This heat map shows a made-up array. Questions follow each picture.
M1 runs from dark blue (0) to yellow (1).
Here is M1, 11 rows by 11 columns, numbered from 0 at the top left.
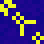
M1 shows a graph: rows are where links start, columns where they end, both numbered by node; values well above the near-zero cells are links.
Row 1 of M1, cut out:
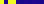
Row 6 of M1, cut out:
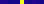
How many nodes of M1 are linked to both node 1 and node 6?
0
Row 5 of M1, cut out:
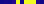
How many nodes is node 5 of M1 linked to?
4
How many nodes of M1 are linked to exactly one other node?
3
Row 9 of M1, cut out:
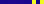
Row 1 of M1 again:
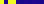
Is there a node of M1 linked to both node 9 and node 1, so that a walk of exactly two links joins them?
no
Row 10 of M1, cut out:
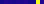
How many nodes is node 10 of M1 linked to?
1
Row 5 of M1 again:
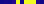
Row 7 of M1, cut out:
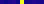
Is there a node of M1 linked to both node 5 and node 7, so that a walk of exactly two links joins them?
no
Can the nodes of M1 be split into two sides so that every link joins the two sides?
no
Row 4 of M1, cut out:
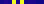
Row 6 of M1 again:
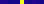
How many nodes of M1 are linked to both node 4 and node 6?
1
